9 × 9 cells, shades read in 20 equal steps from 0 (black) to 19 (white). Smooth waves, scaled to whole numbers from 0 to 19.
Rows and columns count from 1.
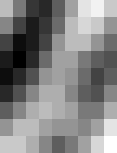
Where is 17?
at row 1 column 7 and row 8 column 9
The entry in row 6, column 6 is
10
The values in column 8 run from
5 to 18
